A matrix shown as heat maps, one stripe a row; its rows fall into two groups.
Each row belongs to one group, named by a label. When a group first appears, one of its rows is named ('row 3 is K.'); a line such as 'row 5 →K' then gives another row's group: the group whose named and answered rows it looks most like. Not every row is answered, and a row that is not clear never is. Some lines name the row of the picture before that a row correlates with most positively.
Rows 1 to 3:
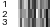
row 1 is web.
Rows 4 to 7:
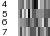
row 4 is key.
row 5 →web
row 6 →key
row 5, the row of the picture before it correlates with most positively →1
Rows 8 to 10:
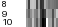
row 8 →web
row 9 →key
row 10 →key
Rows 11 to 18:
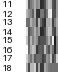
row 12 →key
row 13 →key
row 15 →web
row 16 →web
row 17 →key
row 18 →web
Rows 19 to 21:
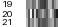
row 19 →key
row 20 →web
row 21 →web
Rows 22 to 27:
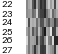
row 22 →key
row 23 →key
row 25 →key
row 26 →web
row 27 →key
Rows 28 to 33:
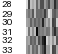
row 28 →web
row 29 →key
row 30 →key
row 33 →key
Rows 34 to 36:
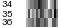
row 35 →web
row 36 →key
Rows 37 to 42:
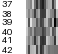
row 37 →key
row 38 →key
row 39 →web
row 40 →key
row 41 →key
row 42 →web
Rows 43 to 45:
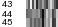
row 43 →web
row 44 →key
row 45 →key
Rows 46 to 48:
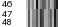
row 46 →web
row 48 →web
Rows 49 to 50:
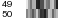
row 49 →web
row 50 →key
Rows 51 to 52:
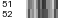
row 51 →web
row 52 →web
